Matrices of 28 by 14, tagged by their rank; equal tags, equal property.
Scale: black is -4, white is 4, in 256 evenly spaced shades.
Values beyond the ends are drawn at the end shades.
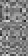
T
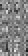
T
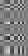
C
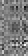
T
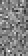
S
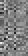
T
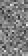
S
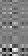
C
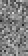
S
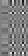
C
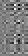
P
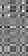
P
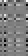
C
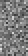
S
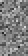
S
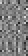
T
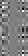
P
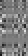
P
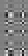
C
